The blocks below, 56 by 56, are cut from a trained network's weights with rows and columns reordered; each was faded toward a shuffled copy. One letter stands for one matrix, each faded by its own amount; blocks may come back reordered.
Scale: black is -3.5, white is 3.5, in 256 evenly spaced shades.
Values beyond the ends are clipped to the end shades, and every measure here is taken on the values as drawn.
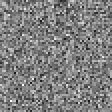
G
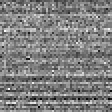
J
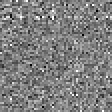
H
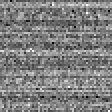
J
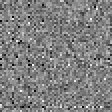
H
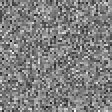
G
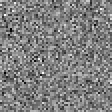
G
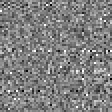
H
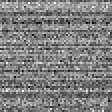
J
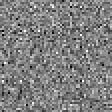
H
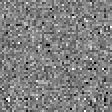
H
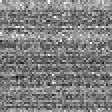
J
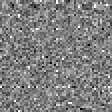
H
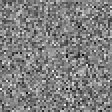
G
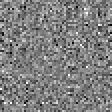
H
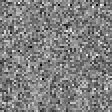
G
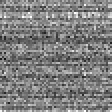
J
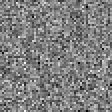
G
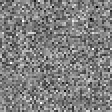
G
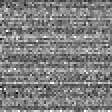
J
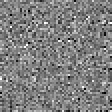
H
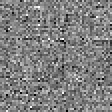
H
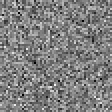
G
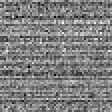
J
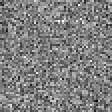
G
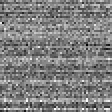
J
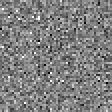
H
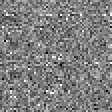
H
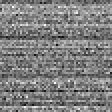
J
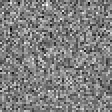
G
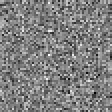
G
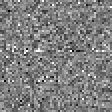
H
